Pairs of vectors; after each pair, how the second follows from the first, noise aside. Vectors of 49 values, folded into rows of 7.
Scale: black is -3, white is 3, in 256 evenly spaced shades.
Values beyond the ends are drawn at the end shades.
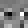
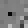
partly zeroed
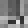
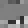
partly zeroed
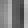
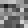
shuffled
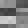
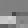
partly zeroed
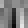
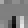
partly zeroed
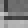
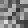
shuffled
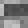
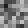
shuffled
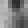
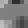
partly zeroed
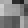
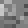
partly zeroed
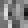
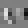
partly zeroed
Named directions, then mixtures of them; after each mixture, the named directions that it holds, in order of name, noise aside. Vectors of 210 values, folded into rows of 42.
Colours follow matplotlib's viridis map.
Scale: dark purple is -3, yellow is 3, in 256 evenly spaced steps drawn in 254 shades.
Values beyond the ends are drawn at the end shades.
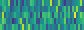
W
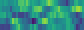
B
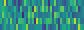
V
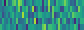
V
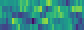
B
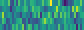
B, W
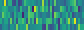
V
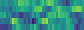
B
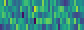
B, V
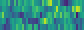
B, W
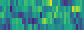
B, W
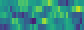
B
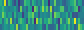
V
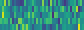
V, W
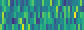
W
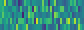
V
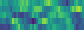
B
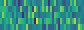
V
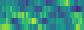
B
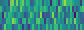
W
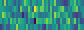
B, V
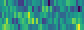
B, V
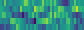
B, V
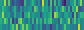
V, W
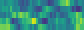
B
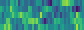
B, W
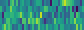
B, W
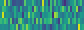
V, W
